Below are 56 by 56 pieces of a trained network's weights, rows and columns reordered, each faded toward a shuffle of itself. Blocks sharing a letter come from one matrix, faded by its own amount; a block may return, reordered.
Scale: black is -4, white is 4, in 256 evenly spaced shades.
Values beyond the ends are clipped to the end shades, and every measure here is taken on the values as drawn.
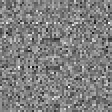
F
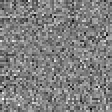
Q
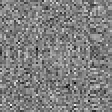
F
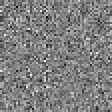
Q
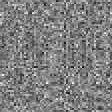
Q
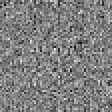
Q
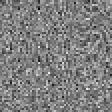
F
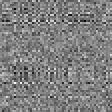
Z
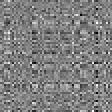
Z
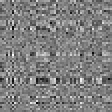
Z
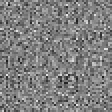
Q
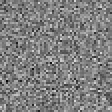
F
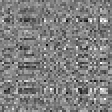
Z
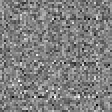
F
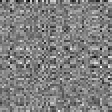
Z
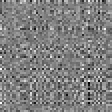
Z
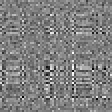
Z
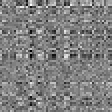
Z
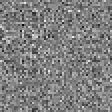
Q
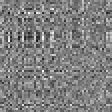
Z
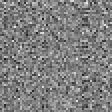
Q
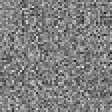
F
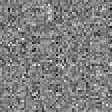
Q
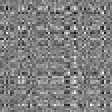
Z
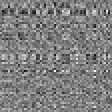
Z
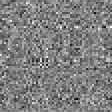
F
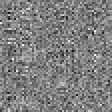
Q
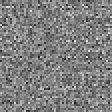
Q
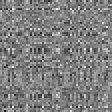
Z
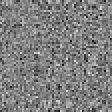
Q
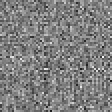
Q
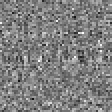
F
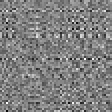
Z
